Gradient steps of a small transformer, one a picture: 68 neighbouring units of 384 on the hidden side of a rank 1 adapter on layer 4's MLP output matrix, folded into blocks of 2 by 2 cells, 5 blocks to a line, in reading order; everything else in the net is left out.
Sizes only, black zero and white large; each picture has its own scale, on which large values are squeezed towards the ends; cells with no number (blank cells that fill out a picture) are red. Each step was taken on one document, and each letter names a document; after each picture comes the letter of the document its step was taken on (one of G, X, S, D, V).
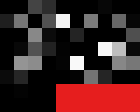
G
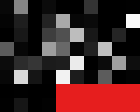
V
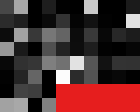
V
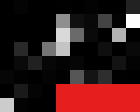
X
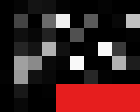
G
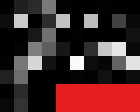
G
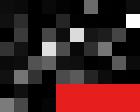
V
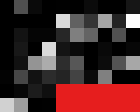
X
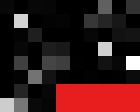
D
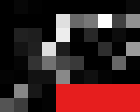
X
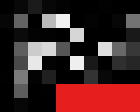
G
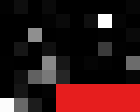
D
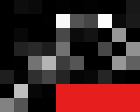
X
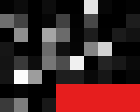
V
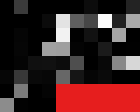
X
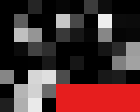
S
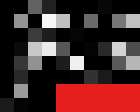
G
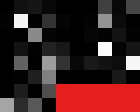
D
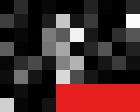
V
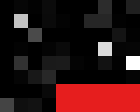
D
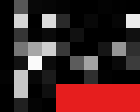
G
